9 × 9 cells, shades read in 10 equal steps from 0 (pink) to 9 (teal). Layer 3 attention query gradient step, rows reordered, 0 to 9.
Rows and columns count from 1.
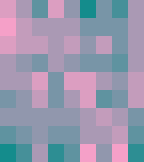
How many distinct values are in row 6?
6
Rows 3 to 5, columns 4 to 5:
3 2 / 3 4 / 5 1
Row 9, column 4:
8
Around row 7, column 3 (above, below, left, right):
2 4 4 4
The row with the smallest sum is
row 5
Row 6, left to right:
5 4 2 5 3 1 6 5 2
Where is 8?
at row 9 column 4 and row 9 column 9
